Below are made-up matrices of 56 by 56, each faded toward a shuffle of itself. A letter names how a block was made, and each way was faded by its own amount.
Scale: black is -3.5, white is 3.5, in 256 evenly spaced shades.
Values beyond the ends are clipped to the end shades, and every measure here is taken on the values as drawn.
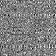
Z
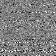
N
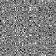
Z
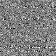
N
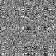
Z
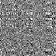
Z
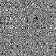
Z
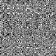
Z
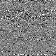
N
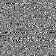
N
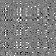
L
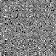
Z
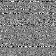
N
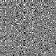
Z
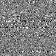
N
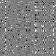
L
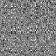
Z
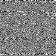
N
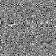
Z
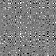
L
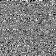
N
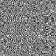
Z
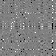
L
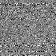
N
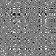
L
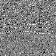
N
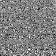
N
